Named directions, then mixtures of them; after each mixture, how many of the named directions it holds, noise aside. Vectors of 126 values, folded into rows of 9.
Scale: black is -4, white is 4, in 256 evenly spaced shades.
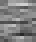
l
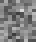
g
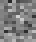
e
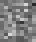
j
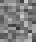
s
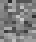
one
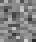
two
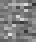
three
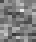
two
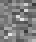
two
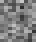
two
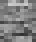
two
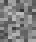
one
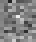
one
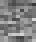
two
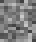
one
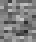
two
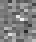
two
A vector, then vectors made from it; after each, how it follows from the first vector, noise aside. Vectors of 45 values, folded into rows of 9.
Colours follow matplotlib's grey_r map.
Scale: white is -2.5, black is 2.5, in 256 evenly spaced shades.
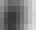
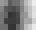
copied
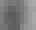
shrunk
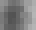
shrunk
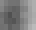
shrunk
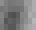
shrunk
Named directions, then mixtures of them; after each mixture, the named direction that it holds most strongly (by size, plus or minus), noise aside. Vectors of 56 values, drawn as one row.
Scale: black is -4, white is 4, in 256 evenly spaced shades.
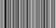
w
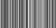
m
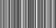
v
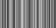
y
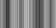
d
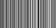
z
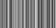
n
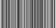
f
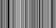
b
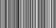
v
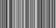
n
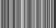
y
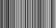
z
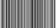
f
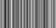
w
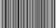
w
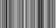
n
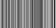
f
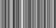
v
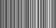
z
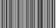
n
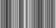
d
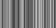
d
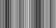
d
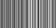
z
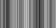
d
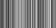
z
